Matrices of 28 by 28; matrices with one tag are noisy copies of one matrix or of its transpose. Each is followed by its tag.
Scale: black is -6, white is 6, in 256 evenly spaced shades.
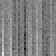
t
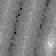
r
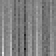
t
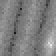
r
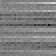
t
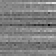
t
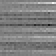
t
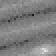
r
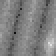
r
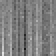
t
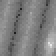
r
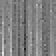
t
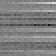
t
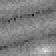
r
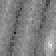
r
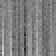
t
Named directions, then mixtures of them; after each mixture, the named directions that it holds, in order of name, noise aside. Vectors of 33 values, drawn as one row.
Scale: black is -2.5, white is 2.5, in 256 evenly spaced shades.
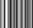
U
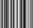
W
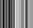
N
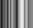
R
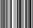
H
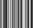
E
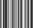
E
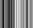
N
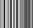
H, U, W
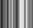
R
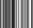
E, H, N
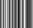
W
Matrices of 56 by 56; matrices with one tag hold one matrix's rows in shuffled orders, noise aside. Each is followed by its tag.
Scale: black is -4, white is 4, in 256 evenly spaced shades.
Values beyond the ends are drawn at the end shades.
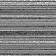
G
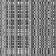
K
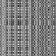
K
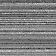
G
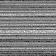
G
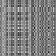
K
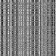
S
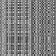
K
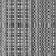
K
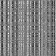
S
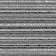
G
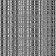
S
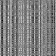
S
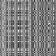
K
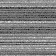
G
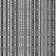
S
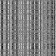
S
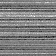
G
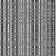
S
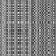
K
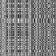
K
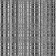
S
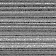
G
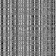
S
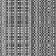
K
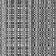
K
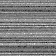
G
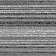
G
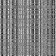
S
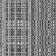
K
